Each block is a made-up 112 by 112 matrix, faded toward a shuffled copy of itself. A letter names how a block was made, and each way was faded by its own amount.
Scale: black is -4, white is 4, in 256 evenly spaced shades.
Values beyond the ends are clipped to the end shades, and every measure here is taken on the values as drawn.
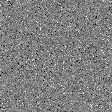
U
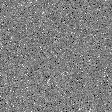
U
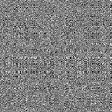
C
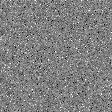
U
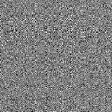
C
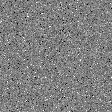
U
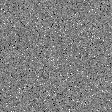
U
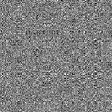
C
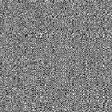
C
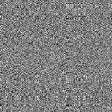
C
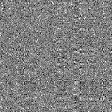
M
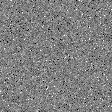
U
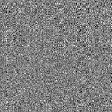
C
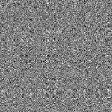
C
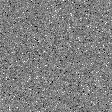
U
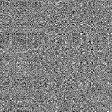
C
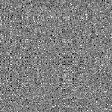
M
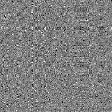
M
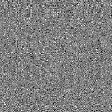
M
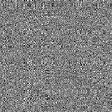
C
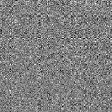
C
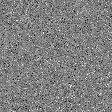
U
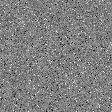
U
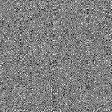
M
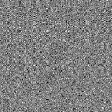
M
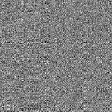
C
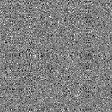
M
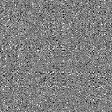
M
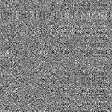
M
